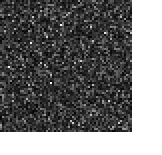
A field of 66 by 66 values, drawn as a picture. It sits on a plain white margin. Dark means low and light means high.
Slope: none. Histogram: skewed, a long tail of high values. Seam: none. Grain: fine. Odd rows or columns: none. Mirror symmetry: none. Stripes: none. Average level on the scale: 20%.
